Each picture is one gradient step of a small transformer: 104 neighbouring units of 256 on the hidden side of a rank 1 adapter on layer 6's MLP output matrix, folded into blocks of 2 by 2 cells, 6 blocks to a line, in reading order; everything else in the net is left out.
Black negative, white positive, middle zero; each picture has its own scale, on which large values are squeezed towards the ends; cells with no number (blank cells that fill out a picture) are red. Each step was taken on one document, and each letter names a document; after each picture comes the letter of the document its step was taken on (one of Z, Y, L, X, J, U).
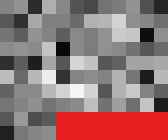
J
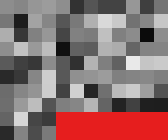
J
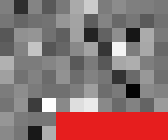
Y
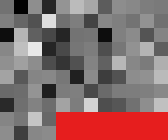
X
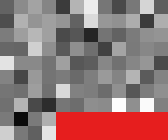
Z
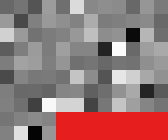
Y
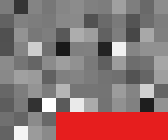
Y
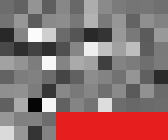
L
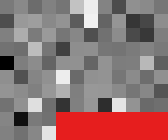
Z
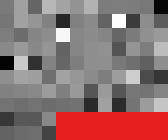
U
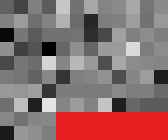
L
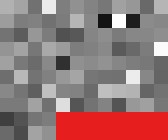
U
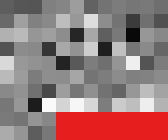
Y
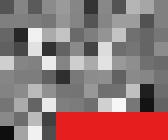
L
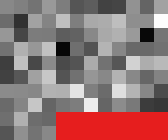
J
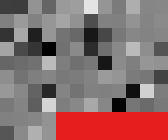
L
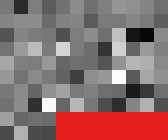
Y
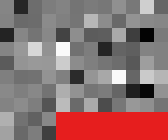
Y
